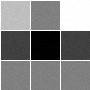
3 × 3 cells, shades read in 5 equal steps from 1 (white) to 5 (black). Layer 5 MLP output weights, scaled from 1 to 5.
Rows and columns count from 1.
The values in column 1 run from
2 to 4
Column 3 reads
1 4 3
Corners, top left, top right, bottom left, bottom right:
2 1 3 3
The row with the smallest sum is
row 1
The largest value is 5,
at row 2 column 2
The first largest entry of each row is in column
2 2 1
